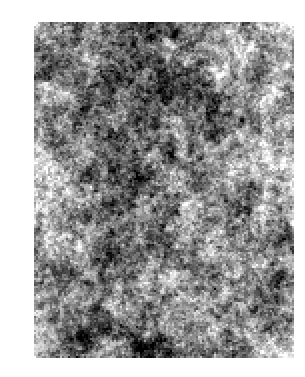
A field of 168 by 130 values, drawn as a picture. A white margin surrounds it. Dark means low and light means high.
Grain: blotchy. Stripes: none. Mirror symmetry: none.
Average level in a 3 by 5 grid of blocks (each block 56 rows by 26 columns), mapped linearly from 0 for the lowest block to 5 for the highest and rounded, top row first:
21035 / 51235 / 31233
